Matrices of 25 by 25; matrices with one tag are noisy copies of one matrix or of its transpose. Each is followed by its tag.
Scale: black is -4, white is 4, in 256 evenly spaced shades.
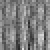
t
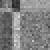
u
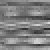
t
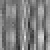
t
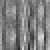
t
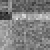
u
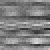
t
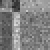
u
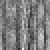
t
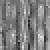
t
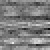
t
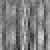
t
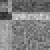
u
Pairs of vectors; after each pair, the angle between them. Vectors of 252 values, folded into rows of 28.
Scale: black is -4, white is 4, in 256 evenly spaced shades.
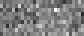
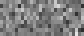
partly opposed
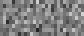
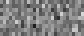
partly aligned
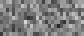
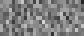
orthogonal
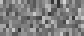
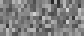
nearly parallel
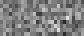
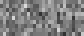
partly aligned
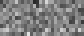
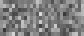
partly opposed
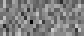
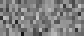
partly aligned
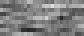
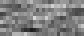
nearly parallel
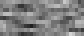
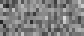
partly opposed
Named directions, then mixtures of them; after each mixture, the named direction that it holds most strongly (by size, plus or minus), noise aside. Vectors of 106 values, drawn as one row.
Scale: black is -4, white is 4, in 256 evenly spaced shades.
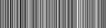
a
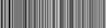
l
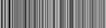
l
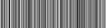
a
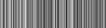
l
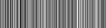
a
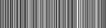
a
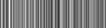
l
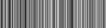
l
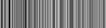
l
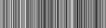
a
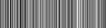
a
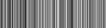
l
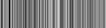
l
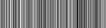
a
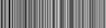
l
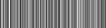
a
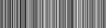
a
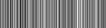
a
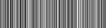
a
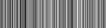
a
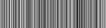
a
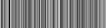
l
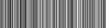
a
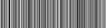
a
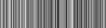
l
